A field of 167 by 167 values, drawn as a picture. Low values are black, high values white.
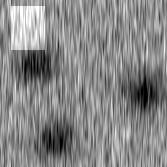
Three dips sink into the field. The ninth with the highest average is the top left. The ninth with the lowest average is the middle right. An odd patch, higher than its surroundings, sits in the top left.
